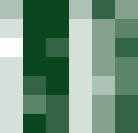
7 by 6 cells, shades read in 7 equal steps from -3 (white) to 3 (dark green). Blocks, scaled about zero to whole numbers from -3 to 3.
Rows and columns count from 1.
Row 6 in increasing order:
-2 -2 0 1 2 2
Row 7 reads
-2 3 2 -2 0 2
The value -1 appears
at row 1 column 1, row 1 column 4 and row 5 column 5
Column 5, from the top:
2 0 0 0 -1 0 0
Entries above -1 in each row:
4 4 4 4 3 4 4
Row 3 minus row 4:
-1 0 -1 0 0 1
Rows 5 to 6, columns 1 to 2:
-2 2 | -2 1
